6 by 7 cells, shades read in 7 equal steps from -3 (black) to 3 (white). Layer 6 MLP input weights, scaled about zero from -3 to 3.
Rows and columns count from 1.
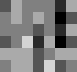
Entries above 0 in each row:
2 2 1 2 5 3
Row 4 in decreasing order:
2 1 0 -1 -1 -2 -3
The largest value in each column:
1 1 2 1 2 1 1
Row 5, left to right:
1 1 1 -1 0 1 1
